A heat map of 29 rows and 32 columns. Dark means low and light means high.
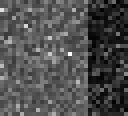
The values follow a bell shape. Overall the values sit about 30% of the way up the scale. A vertical seam about 70% of the way across splits the table, and the left part is higher. No regular stripes run through it. The top right is the ninth with the lowest average.
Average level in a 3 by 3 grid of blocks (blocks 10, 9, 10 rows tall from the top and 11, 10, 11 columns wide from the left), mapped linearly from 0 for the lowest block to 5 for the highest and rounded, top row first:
5 5 0 / 5 5 1 / 5 5 1
